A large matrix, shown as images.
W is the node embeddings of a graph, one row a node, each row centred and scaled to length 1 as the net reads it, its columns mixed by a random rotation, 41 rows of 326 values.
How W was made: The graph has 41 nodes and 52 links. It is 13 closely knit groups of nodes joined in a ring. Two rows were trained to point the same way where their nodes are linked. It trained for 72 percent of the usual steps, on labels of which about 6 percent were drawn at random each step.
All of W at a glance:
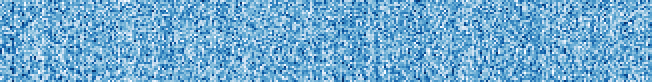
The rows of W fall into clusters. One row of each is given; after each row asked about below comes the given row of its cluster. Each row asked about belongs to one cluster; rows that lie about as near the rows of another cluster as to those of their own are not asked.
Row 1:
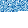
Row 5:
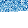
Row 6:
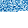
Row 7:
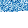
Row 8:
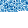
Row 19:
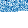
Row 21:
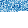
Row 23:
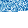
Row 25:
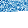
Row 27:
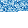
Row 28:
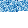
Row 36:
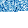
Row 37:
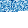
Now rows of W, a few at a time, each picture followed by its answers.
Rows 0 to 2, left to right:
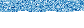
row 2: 25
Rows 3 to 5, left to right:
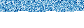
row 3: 36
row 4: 1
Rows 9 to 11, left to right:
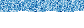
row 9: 21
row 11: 37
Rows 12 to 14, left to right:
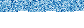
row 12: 37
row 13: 6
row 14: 5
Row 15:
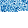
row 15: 8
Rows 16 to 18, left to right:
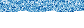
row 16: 27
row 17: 19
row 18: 23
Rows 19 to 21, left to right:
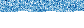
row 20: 36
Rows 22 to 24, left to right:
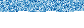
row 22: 28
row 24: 25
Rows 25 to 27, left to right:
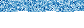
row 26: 25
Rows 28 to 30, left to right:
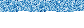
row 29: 28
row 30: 1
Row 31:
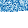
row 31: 7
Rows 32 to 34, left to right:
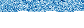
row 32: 8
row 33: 6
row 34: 23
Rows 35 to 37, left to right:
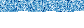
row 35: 36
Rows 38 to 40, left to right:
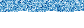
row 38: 5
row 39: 21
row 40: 7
